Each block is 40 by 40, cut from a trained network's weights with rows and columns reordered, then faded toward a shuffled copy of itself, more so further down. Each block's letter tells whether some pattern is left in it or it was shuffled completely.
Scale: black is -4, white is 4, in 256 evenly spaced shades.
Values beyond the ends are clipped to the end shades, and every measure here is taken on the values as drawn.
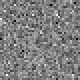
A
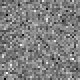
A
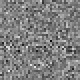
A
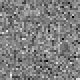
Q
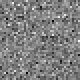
A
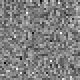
A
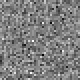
Q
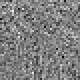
Q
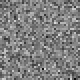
Q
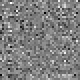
A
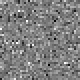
Q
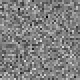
Q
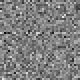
A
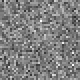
Q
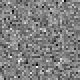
Q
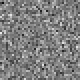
Q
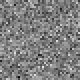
Q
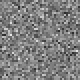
Q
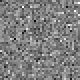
A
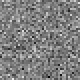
A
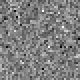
Q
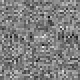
A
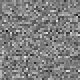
A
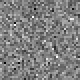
Q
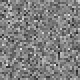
Q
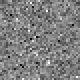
Q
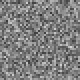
Q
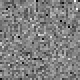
A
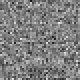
A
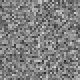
Q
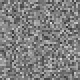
A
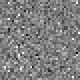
A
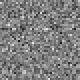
A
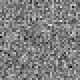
Q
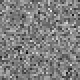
Q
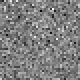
Q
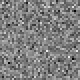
Q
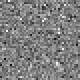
A
